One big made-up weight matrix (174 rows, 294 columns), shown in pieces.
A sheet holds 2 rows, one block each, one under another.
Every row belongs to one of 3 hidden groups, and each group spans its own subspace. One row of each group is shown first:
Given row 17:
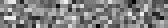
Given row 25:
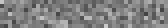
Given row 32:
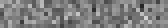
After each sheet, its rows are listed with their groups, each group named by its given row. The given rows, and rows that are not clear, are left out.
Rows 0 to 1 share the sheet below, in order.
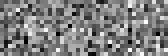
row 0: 17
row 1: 17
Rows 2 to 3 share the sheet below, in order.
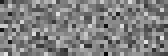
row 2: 25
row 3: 25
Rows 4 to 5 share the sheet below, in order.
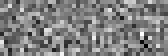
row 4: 25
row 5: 32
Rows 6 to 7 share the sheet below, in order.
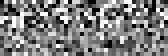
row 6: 32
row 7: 17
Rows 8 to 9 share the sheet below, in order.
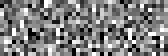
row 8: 32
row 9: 17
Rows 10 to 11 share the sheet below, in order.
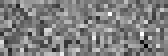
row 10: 17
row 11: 32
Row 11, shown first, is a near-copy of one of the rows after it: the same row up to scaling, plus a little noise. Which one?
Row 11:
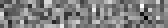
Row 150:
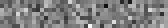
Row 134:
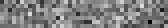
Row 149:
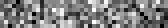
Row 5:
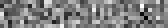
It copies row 5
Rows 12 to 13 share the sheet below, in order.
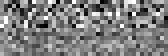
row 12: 17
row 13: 17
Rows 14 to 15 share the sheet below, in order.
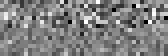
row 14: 17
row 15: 17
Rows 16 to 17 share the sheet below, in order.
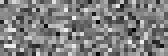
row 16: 17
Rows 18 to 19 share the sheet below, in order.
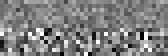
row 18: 17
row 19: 32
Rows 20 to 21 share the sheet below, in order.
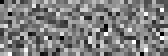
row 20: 25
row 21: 17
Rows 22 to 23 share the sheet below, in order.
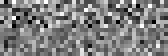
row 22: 17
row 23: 17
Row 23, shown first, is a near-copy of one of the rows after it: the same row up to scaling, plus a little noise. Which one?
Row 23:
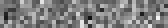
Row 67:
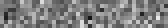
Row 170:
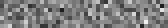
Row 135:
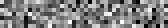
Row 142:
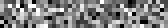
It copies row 67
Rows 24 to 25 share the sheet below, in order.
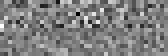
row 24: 17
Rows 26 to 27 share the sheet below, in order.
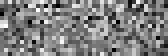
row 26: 17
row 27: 32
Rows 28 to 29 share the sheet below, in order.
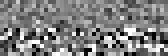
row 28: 25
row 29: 25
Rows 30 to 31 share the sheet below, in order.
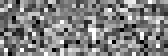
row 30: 25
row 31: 32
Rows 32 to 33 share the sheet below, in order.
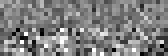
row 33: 32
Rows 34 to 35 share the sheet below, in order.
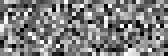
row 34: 17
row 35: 32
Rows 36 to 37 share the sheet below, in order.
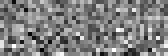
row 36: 17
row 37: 32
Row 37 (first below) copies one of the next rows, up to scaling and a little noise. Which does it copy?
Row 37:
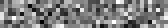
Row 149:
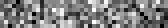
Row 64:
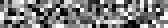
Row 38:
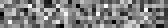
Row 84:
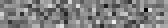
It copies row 64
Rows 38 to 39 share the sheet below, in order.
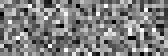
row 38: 32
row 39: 17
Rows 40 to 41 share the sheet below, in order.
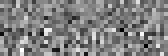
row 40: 17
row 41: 32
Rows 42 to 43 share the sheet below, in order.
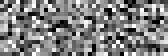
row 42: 25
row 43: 25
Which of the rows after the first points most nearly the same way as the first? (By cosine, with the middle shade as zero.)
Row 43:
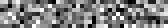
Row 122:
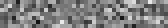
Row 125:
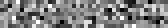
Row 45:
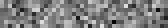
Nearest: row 125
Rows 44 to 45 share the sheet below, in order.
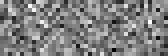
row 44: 32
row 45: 32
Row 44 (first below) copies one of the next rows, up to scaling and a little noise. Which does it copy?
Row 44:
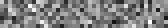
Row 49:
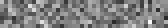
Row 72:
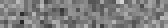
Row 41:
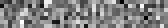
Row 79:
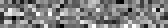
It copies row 49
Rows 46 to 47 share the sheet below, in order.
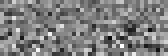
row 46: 32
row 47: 25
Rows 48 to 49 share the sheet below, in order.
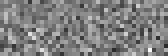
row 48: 17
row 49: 32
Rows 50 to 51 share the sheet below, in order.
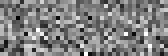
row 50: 17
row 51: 32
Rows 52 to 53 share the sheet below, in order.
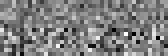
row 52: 17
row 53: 32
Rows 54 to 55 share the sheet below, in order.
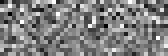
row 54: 25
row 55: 32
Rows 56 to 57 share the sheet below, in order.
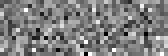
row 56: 32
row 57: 32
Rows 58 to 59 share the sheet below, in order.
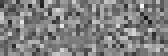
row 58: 32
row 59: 25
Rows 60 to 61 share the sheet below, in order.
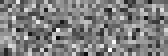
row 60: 25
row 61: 17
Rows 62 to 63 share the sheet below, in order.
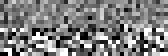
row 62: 17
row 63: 25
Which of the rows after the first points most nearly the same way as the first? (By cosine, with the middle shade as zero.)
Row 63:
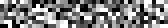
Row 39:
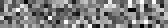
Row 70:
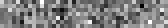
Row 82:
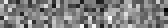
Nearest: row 82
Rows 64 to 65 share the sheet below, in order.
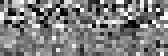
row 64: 32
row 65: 17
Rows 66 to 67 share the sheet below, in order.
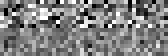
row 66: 17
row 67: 17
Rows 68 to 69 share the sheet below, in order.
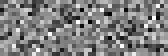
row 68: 17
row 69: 25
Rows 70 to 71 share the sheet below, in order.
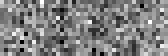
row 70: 32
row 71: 32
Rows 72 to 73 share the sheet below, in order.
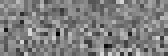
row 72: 32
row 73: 17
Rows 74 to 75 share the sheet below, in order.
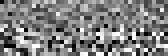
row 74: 25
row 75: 17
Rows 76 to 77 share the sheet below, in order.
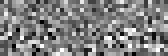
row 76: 32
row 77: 25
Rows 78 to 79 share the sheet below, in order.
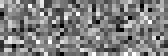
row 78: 32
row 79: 32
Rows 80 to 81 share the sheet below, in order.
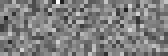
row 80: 17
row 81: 25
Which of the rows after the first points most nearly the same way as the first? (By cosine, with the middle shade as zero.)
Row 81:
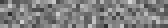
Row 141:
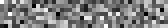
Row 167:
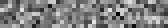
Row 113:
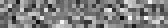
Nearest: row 167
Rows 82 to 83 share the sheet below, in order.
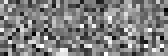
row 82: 17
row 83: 25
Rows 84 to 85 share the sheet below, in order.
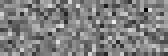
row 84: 32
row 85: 25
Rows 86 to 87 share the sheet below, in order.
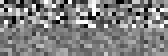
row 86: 32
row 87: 25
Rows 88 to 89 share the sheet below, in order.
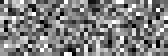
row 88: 32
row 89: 17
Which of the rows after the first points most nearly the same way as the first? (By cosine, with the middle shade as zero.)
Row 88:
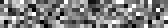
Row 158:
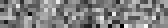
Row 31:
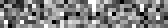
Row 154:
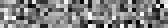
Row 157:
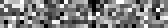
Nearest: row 157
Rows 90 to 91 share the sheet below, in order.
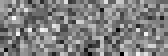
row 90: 17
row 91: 17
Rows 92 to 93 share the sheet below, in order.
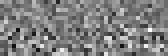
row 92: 17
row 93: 25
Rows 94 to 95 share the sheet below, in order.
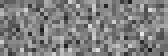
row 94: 32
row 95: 32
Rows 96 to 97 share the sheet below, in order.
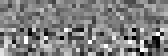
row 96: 25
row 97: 17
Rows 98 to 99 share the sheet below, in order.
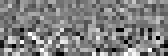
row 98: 25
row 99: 32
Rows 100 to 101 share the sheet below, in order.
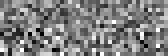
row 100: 32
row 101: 32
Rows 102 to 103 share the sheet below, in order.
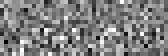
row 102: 32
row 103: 32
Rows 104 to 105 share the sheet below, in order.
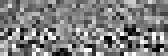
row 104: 25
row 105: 25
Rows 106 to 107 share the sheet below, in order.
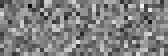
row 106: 32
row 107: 17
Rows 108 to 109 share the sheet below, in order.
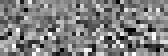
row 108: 17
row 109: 25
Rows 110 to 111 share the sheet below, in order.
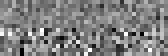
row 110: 17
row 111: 32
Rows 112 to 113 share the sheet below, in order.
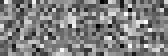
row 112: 17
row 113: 25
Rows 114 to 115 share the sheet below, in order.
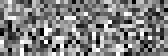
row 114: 17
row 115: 32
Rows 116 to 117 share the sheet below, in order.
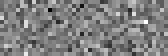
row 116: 17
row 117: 17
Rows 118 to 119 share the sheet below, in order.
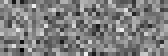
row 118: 17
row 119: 32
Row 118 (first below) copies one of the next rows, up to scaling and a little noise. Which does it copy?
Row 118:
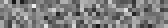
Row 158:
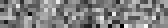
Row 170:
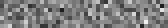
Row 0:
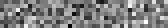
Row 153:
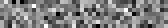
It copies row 153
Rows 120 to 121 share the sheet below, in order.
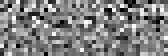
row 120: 25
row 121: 17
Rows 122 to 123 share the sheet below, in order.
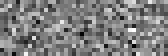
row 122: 25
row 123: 17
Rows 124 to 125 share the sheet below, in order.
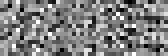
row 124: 25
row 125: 25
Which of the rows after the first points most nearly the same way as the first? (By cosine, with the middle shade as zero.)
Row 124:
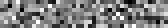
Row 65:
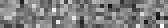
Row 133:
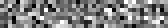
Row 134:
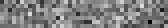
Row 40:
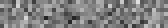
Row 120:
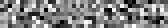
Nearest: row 120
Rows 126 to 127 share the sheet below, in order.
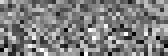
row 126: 25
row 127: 32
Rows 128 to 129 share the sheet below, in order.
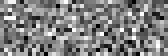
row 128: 17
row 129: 17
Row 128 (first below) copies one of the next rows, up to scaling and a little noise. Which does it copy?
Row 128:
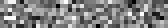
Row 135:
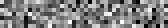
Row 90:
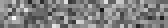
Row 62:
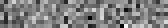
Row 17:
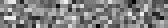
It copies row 17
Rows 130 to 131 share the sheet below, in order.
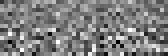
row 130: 25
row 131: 25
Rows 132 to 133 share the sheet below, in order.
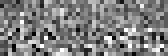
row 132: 32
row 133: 25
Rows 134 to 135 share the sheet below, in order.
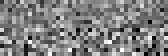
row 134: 32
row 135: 17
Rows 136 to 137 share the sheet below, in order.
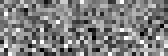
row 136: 32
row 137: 32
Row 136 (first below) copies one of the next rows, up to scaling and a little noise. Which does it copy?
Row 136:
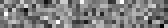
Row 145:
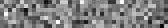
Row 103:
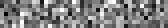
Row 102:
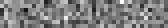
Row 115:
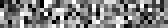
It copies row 145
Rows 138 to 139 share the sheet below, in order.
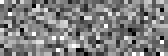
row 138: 25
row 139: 17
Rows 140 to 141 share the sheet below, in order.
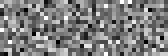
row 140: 32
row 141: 25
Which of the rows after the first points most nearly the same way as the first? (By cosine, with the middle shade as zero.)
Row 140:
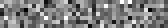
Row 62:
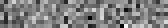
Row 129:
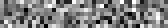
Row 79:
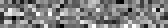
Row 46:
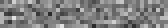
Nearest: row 129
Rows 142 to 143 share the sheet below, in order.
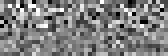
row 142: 17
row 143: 25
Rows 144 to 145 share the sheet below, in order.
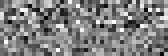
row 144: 32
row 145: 32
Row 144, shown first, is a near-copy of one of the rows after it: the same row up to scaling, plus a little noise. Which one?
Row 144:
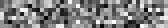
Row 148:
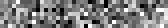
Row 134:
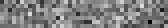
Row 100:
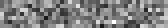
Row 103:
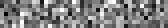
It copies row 100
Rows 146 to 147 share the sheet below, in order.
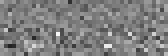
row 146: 25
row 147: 17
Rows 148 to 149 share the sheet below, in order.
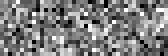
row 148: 32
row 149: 32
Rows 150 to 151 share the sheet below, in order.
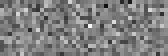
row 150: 32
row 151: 32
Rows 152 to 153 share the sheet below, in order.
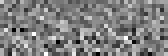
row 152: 25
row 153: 17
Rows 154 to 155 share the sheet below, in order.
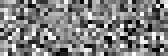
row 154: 17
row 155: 25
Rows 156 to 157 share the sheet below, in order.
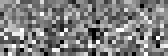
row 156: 32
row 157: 32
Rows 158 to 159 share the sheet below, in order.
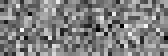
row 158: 17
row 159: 17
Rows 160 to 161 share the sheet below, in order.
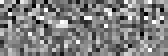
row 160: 25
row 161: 32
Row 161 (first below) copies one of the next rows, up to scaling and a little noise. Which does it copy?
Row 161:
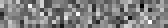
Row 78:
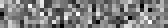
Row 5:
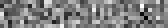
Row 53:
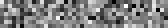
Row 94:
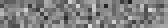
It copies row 78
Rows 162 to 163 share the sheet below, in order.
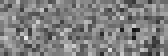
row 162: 25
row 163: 17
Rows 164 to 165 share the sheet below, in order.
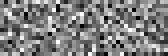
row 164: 17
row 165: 25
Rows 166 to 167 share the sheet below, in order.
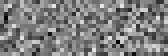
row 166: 17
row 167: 25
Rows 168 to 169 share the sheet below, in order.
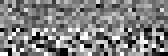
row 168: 17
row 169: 25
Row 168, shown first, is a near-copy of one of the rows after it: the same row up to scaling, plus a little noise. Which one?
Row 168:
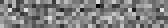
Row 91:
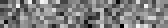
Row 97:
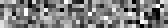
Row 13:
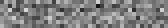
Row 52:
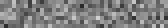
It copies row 13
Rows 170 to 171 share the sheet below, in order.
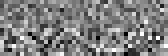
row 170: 17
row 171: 32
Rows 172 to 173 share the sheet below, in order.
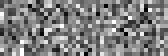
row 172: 32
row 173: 32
